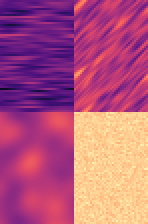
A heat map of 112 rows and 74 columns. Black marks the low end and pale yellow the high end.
It is made of 2 by 2 panels. Panel 1,1: low, streaked across. Panel 1,2: middling, slanting up to the right. Panel 2,1: middling, smooth. Panel 2,2: very high, fine-grained, faint in contrast.
